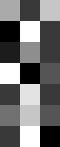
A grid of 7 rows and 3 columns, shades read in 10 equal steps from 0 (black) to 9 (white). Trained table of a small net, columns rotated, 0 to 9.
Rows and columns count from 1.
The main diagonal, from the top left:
6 9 2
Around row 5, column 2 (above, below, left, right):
0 7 2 2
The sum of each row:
15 11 8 12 12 14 11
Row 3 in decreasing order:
5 2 1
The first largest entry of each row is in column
3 2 2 1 2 2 2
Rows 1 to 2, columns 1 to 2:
6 2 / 0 9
